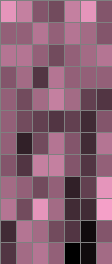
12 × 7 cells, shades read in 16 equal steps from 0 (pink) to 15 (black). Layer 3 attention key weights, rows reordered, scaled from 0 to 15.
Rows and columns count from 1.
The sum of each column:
73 79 70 71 95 106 64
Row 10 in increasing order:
0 1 4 5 8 11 11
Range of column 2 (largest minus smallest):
9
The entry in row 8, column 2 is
10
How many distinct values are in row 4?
5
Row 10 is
4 8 1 5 11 11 0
